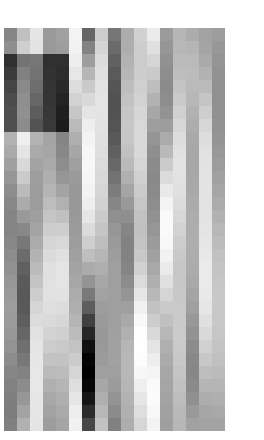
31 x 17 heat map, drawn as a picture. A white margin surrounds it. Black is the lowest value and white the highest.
Grain: streaks running down. Mirror symmetry: none. Odd patch: lower, in the top left. Average level on the scale: 70%.
